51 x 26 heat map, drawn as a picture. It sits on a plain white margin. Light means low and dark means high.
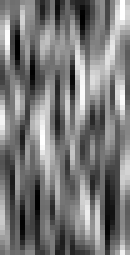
Grain: streaks running down. Histogram: bell-shaped. Ninth with the lowest average: top right.
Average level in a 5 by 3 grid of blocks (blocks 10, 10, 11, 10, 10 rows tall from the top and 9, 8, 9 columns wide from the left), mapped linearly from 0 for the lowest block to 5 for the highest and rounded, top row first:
241 / 520 / 123 / 524 / 543
